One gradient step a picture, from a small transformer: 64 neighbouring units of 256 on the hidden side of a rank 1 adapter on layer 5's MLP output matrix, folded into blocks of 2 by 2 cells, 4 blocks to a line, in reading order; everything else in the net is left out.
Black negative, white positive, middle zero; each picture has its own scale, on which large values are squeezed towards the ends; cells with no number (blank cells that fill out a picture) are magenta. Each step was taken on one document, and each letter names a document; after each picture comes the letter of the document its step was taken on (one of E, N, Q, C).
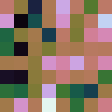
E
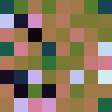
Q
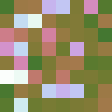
E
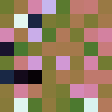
E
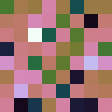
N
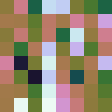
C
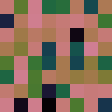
C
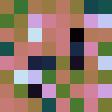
C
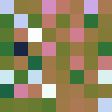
Q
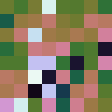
C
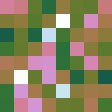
N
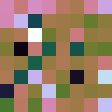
Q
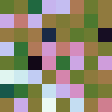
E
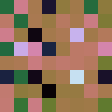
Q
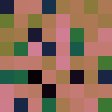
Q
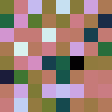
E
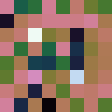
C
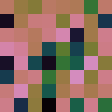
C
